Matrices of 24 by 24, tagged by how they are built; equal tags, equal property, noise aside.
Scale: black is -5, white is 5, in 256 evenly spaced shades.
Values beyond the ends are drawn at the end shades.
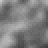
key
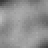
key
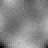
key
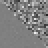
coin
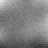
key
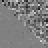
coin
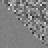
coin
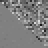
coin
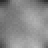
key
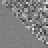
coin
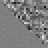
coin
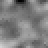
key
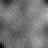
key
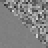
coin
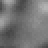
key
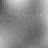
key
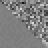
coin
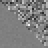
coin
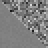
coin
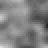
key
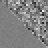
coin
